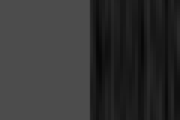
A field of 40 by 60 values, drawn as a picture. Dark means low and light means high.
It is made of 1 by 2 panels. Panel 1,1: low, flat. Panel 1,2: very low, streaked downward, faint in contrast.
